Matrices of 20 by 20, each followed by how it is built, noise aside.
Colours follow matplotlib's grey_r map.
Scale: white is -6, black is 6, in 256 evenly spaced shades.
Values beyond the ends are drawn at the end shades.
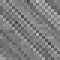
Toeplitz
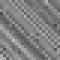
Toeplitz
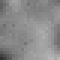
smooth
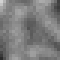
smooth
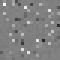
sparse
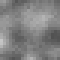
smooth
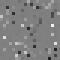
sparse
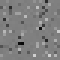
sparse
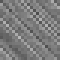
Toeplitz
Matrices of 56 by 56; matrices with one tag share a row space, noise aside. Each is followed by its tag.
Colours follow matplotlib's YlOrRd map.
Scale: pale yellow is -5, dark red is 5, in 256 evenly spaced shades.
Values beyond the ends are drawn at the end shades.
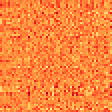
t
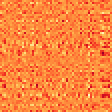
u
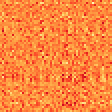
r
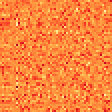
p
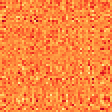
u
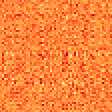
r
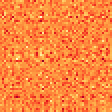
r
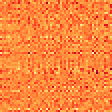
t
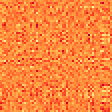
u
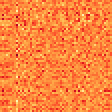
p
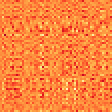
r
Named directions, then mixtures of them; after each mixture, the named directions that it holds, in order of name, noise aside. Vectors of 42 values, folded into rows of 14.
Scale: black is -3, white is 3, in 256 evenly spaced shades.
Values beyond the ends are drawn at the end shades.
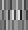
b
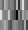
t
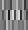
b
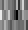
t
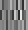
b, t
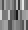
t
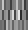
b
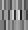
b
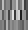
b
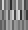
b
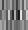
b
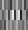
b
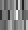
t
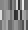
b, t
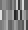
b, t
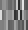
b, t
